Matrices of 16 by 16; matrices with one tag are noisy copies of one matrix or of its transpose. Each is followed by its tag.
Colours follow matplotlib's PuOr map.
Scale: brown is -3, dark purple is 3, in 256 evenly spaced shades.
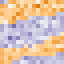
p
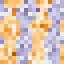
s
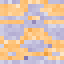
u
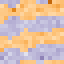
s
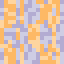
u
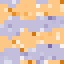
s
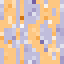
u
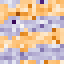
s
